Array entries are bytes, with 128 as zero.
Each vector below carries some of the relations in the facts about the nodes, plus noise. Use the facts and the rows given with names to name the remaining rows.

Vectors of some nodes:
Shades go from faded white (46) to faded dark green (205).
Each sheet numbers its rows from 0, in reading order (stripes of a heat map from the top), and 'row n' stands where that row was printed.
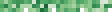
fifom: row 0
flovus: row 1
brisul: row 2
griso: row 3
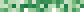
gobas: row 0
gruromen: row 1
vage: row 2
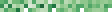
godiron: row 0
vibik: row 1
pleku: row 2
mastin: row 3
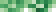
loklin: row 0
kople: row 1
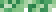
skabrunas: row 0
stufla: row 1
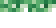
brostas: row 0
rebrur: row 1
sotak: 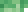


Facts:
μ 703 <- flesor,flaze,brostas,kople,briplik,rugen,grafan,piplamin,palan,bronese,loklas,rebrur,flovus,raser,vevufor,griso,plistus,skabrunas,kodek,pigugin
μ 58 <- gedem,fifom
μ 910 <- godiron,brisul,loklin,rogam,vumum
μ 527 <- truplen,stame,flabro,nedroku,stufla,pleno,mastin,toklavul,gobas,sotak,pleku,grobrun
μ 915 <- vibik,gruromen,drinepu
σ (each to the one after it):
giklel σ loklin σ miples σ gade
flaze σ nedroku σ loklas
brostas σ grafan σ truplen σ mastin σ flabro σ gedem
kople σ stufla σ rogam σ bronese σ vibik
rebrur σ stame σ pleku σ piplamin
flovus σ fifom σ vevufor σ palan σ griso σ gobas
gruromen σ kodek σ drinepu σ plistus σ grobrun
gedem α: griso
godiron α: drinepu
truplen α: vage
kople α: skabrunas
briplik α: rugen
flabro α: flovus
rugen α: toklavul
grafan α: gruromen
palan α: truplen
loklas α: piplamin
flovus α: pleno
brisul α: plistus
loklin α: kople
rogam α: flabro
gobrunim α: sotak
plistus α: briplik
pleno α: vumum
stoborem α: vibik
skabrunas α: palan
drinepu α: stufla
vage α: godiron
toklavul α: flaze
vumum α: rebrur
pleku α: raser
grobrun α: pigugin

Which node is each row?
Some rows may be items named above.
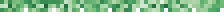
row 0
pleno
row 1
flaze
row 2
vage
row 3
stoborem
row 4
stufla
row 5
vibik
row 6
palan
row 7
rogam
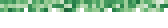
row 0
briplik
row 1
drinepu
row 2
kople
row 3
toklavul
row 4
vumum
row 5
gedem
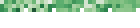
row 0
drinepu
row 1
piplamin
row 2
pigugin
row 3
flabro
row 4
nedroku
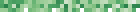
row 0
grafan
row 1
miples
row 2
vage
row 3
bronese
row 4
gedem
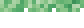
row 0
rogam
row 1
pleku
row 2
stoborem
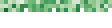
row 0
loklas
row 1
raser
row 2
plistus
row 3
truplen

